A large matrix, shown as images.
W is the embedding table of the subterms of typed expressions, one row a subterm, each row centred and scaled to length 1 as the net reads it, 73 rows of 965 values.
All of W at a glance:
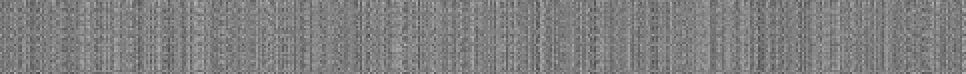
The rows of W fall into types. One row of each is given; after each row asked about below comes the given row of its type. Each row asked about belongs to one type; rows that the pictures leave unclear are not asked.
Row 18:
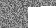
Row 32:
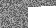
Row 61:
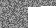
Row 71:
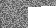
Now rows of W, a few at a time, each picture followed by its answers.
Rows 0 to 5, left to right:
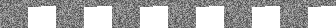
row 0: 32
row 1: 71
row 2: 71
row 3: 71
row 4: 61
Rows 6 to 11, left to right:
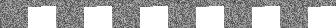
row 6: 71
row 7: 61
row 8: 32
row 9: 18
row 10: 18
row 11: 18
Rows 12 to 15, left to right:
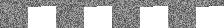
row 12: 18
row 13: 61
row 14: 71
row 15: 32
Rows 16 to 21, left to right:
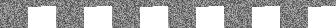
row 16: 71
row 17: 61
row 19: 61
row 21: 71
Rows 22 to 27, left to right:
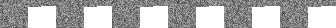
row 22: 32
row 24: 71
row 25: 18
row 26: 61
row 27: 61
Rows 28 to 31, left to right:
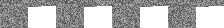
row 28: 32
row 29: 18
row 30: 32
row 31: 61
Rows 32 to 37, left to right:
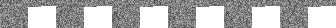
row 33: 61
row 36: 61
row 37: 61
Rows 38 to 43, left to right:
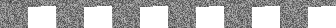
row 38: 18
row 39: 32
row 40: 32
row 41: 18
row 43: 71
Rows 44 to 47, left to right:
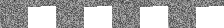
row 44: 61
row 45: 32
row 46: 18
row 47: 32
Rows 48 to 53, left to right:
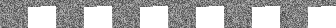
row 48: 18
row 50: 32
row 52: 32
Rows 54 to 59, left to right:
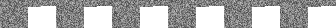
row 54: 61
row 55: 32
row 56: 61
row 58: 32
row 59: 18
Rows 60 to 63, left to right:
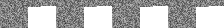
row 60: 18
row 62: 32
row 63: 61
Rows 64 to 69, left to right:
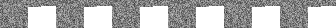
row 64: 32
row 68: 18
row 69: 18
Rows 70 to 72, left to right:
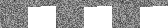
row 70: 61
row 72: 18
